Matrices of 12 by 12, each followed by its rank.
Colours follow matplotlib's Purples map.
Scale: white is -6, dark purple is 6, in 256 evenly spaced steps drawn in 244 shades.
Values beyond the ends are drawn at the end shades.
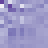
two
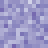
full rank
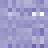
two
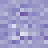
two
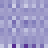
one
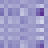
one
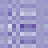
one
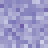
full rank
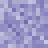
full rank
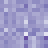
two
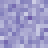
full rank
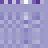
one
